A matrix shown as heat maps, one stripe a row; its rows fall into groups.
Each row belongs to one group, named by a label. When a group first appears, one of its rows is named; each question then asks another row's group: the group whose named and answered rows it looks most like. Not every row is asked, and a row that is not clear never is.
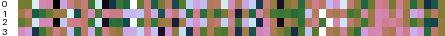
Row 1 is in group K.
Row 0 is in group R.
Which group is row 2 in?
R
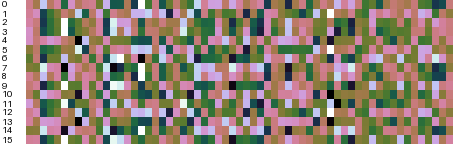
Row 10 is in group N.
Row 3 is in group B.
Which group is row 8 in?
R
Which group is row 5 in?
K
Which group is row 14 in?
R
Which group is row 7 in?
R
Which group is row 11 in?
B
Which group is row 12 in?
K
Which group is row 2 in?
B
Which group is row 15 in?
B
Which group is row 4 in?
N
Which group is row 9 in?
B
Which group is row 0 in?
R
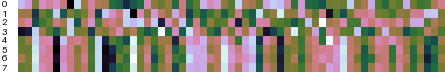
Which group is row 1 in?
B
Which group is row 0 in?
N
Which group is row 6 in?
R
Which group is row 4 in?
R
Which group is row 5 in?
R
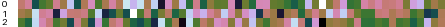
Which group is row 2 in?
N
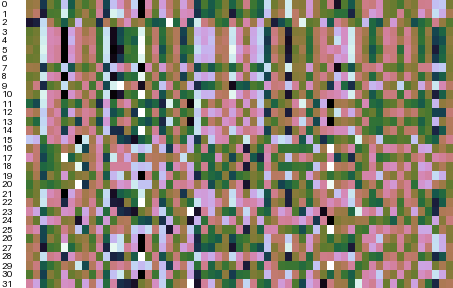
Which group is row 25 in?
K
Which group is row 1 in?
B
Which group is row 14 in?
R
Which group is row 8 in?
R
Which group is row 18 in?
K
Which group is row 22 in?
R
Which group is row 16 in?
K
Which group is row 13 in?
N
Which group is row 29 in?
K
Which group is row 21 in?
R
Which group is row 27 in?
B
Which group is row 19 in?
B
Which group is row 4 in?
R
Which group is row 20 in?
K
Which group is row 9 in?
B
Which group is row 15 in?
N
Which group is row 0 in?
B
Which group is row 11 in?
N
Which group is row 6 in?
R
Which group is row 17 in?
B
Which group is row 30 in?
B
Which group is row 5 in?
R
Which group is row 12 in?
R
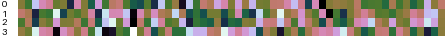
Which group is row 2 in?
B
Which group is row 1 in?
B
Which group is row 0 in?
N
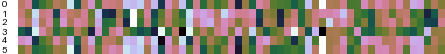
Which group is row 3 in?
N
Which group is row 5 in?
K
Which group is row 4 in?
K
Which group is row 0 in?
K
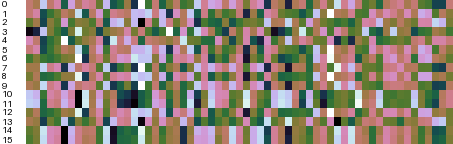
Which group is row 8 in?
K
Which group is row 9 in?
R
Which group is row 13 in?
B
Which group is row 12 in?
K
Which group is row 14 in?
R
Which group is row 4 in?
B
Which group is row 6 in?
K
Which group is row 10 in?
N
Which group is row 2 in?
B
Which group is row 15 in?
R
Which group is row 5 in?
K
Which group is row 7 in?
R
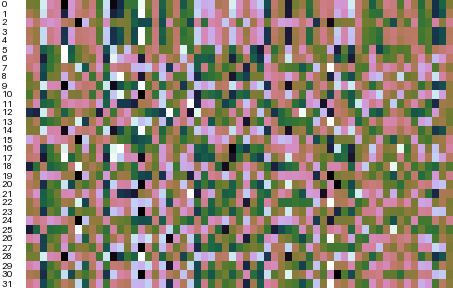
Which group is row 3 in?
R
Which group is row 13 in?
K
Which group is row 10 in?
B
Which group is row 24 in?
N
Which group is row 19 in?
N
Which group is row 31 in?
K
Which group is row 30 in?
B
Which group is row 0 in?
R
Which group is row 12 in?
N
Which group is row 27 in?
B
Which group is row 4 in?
R
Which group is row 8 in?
B
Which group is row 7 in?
K
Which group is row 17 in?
B
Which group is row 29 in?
K
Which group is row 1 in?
R
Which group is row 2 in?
N
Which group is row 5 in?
B
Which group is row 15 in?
N
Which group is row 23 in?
B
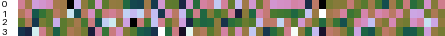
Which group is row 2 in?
B
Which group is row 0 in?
N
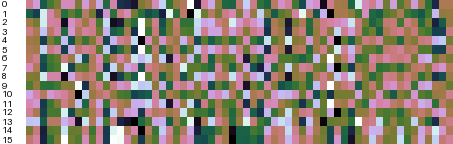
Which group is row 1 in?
N
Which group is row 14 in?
B
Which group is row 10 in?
N
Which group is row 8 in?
R
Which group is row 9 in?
K
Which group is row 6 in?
K
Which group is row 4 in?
B
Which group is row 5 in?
R
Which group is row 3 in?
R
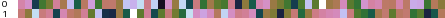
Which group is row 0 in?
K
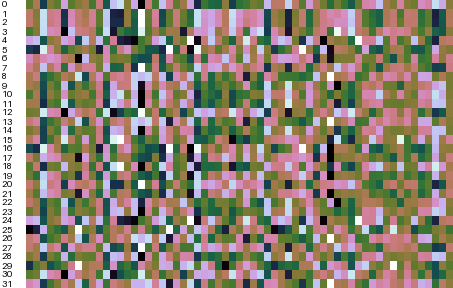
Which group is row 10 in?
B
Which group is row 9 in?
B
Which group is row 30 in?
R
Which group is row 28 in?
B
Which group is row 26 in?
K
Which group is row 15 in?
B
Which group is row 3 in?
R
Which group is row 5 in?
N
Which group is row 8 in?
K
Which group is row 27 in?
R
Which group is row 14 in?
B
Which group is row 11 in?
B
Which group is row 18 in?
B
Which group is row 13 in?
K
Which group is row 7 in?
R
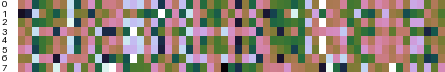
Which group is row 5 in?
K
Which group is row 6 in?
R
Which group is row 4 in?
K
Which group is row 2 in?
K
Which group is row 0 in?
K
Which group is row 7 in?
B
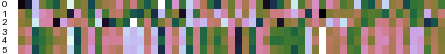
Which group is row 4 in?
K
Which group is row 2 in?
R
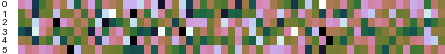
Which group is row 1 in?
B
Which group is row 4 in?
B
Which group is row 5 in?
N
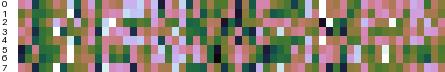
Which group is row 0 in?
K
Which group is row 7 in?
B
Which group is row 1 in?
K
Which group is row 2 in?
B
